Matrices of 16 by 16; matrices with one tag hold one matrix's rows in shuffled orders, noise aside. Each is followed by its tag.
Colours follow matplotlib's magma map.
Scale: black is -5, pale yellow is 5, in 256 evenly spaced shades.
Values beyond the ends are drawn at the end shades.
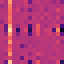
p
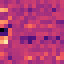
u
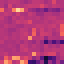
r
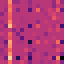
p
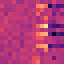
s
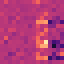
s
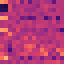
u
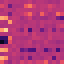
u
